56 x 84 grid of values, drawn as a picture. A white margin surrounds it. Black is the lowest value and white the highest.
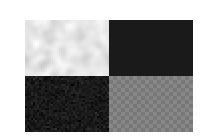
The table splits into 2 rows of 2 panels. Panel 1,1: very high, blotchy, faint in contrast. Panel 1,2: very low, flat. Panel 2,1: very low, fine-grained, faint in contrast. Panel 2,2: middling, checkered, faint in contrast.
